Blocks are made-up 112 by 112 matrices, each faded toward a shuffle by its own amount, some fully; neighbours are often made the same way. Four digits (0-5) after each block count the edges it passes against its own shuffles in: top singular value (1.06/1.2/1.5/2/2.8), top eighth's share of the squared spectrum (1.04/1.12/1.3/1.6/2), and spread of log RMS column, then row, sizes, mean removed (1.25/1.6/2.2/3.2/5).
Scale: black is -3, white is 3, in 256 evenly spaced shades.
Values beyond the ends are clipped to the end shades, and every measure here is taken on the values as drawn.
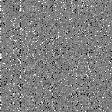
4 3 2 1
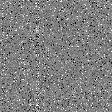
3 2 1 0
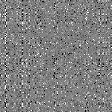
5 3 3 2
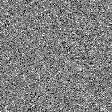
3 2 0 0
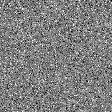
2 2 0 0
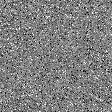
1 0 0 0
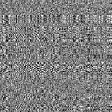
5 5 3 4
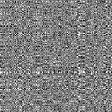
5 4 3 3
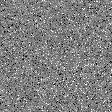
0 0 0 0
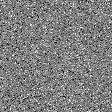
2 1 0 0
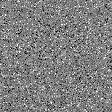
3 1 0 1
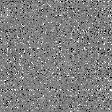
2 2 2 2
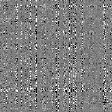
2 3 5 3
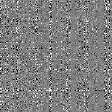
2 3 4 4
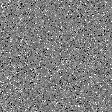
0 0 1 0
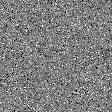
0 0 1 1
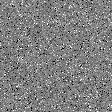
0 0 0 0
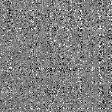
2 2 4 3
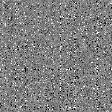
2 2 3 2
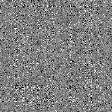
2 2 3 3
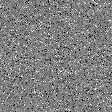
0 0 0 0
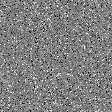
1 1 1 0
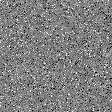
0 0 0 0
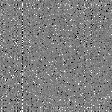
4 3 2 1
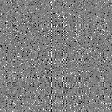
5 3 2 2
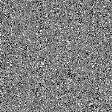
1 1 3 0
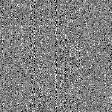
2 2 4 0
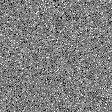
0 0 0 0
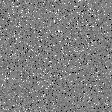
0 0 0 0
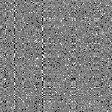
5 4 3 2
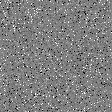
0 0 0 0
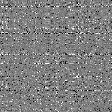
4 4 2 3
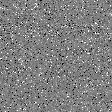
3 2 0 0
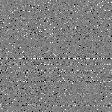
4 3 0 2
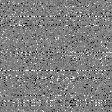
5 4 1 3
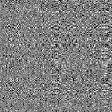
4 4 3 3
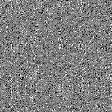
4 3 2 2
